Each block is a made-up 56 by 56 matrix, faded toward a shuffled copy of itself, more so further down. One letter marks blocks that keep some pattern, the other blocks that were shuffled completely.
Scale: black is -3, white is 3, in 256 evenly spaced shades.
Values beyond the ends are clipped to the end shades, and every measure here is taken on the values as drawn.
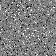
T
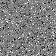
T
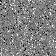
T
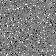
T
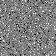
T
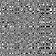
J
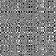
J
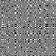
J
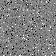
T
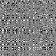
J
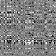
J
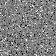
T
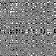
J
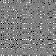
J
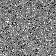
T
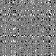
J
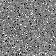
T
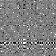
J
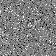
T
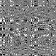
J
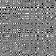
J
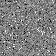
T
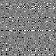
J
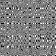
J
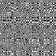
J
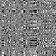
J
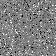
T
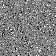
T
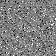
T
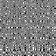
J
